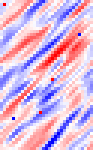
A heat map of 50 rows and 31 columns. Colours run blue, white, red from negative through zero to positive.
Slope: none. Mirror symmetry: none. Grain: diagonal, up to the right. Average level on the scale: 50%. Lone odd cells: 5, 3 higher and 2 lower than their neighbours.
